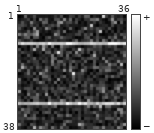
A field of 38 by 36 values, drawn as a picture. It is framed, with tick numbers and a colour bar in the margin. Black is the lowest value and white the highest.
The values are skewed, with a long tail toward high values. There is no overall slope. Rows 10 and 30 differ from the rows beside them. On average the colour sits 20% of the way up the scale.
